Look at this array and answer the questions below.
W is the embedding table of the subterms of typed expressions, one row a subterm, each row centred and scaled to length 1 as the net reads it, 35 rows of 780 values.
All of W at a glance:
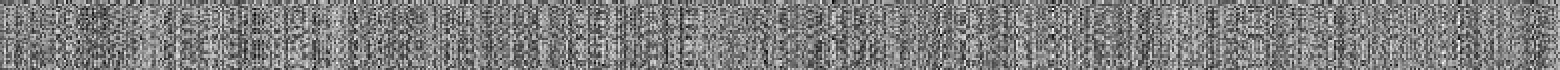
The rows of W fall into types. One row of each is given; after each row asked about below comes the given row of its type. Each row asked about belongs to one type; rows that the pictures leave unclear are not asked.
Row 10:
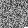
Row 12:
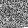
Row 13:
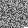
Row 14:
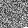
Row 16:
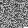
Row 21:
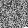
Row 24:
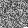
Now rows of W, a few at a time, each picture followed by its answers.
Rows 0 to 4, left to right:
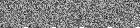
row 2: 16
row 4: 14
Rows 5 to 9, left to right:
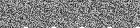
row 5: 13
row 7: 14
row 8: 24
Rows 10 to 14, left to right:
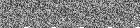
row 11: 24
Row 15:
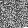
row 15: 21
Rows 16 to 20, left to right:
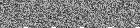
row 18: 13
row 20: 24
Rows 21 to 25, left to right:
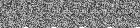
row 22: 16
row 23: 24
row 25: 12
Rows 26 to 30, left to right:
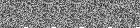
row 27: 16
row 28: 16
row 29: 10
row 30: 12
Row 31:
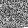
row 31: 12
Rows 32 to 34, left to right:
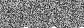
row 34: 21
